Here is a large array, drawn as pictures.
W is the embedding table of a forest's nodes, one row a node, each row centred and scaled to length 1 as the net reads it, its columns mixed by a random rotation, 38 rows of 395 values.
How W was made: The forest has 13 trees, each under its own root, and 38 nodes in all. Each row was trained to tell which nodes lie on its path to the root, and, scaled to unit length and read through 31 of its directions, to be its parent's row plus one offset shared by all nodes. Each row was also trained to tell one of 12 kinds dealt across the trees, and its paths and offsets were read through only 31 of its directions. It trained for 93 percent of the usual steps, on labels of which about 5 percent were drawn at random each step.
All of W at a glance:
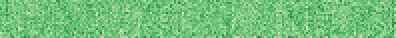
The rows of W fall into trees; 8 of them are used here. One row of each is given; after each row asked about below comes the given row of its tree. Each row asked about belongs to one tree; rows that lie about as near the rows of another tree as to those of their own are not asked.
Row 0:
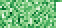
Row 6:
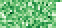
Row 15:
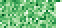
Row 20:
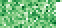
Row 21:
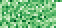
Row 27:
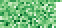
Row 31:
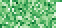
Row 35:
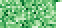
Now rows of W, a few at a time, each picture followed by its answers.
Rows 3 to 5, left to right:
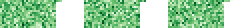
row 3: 15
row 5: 27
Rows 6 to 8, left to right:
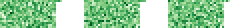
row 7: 27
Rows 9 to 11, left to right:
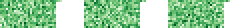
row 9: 20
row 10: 0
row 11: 27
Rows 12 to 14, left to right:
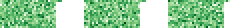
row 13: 6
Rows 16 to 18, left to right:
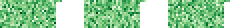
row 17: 31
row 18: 21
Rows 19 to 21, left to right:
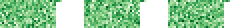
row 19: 15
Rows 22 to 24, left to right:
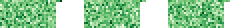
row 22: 21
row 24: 20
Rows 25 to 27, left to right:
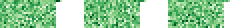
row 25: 35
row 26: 15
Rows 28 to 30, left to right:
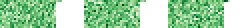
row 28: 31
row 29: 27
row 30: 35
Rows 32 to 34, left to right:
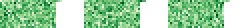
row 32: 35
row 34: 15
